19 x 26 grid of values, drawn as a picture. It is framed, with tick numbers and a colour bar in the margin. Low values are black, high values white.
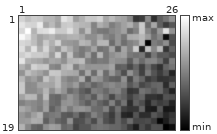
Grain: fine. Average level on the scale: 50%. Odd patch: rougher, in the top right. Slope: up to the top left.
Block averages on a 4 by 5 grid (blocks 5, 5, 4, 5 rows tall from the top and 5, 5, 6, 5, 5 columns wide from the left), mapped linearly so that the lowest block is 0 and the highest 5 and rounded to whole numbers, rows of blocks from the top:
54432 | 44322 | 43221 | 32210
